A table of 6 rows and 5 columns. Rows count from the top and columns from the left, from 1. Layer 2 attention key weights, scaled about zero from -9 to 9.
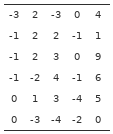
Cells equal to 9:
1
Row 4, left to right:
-1 -2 4 -1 6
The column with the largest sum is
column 5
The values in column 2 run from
-3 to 2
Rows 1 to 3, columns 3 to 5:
-3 0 4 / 2 -1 1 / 3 0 9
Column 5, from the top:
4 1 9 6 5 0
